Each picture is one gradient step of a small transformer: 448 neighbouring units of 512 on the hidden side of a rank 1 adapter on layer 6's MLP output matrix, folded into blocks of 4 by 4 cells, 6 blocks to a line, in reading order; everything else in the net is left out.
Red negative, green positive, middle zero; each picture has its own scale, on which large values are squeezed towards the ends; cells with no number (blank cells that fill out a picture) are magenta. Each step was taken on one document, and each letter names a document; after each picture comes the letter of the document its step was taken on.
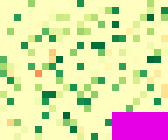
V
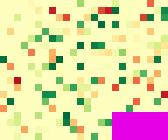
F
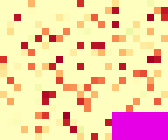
V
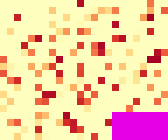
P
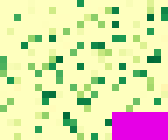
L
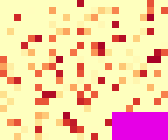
P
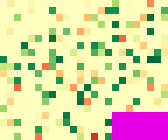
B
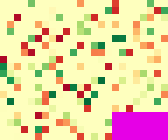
V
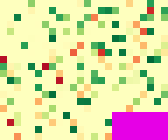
L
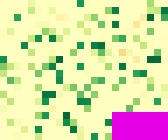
L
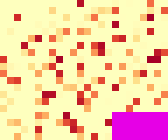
P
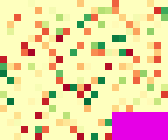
F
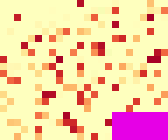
P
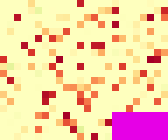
F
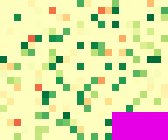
B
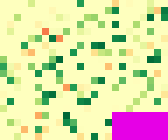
V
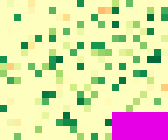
B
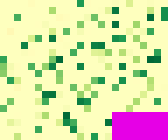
L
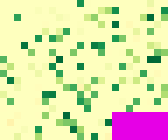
F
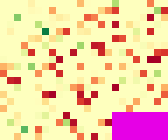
F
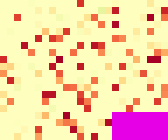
F
